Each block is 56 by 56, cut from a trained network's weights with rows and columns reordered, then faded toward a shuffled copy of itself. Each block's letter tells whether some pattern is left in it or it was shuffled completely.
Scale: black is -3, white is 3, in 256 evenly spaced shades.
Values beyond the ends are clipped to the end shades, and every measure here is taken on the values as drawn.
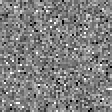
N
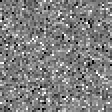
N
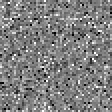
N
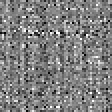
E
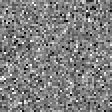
N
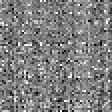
E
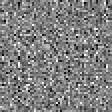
E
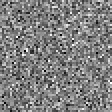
N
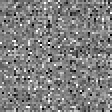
E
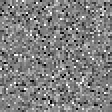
N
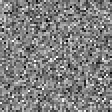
N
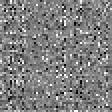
E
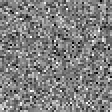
N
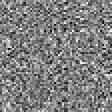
E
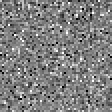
N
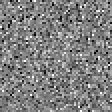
N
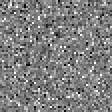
N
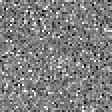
N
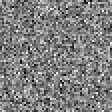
N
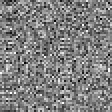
E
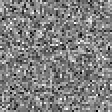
N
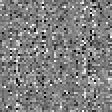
E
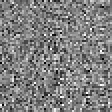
E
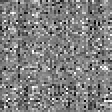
E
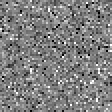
N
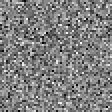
N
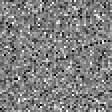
N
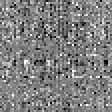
E
